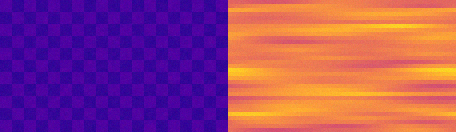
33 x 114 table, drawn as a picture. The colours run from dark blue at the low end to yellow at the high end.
It is made of 1 by 2 panels. Panel 1,1: very low, checkered, faint in contrast. Panel 1,2: high, streaked across.
